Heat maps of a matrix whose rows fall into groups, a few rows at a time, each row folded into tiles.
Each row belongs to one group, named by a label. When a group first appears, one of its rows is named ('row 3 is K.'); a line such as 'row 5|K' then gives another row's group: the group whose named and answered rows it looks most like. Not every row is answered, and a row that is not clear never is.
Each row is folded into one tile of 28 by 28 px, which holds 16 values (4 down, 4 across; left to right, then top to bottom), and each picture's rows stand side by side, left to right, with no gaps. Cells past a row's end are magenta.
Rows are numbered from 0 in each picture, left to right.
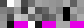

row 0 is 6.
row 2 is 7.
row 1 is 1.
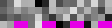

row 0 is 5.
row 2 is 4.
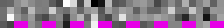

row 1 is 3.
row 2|6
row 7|7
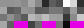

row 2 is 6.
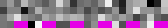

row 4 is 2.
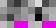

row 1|7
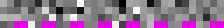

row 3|3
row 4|2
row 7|7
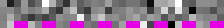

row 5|2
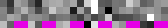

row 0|2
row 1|2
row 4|5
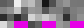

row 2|7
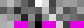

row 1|6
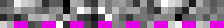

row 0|5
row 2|2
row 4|3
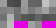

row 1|5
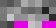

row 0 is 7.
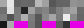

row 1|6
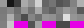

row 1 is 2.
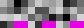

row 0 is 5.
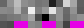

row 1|3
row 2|6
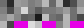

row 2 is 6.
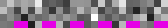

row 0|1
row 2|2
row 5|7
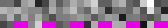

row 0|4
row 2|4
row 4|7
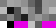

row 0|1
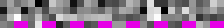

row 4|5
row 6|4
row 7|5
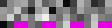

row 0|4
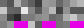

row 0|3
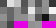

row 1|3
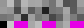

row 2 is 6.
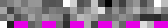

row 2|6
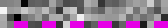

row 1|4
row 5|1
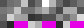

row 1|5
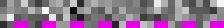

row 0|4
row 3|1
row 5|5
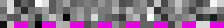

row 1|6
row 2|7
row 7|5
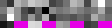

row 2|5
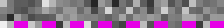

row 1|5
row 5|2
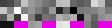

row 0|4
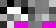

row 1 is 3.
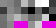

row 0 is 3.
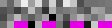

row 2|6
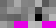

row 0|5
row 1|7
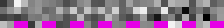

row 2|4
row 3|4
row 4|3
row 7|7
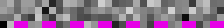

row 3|5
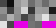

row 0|2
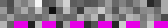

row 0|2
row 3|4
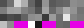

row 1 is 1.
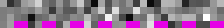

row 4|3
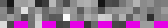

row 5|7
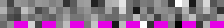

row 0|3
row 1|1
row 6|6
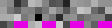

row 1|7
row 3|1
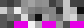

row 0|4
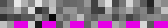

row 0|5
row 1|1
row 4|5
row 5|2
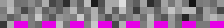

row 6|3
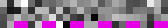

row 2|1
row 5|6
